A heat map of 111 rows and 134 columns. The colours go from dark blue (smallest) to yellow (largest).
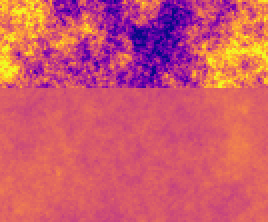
Ninth with the lowest average: top middle. Stripes: none. Seam: horizontal, 40% of the way down, the bottom part calmer.
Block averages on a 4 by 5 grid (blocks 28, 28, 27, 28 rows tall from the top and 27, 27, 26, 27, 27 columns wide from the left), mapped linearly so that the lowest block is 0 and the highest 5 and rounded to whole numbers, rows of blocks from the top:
5 2 0 0 4 / 3 2 1 2 5 / 3 3 3 3 4 / 4 3 3 3 3
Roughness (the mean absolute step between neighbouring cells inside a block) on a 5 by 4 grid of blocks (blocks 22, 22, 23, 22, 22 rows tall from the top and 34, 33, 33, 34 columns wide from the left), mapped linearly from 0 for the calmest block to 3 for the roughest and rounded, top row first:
3 3 3 3 / 3 3 3 3 / 0 0 0 0 / 0 0 0 0 / 0 0 0 0
